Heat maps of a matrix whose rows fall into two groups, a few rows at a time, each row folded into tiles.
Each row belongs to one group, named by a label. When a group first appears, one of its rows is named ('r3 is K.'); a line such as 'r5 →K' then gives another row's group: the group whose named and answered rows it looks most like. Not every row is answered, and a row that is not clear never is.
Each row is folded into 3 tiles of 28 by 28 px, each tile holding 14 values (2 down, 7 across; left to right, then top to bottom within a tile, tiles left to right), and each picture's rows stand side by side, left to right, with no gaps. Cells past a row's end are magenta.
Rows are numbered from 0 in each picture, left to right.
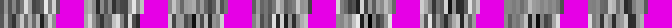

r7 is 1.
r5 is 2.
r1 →2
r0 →1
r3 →1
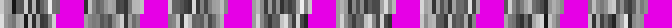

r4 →2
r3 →2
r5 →2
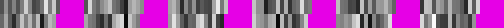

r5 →2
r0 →1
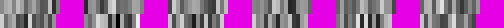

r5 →2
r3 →1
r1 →1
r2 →2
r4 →1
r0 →2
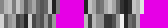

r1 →2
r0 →2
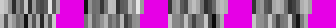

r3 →1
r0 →2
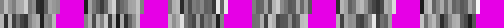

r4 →2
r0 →2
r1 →1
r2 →2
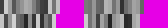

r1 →1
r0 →2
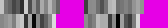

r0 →1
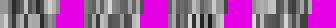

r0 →1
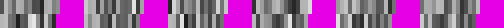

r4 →2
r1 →2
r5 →2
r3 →2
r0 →2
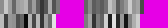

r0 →2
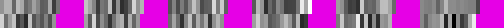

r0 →2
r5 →1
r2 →1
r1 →2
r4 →1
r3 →2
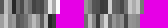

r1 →1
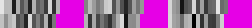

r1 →2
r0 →2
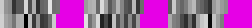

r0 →1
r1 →2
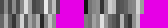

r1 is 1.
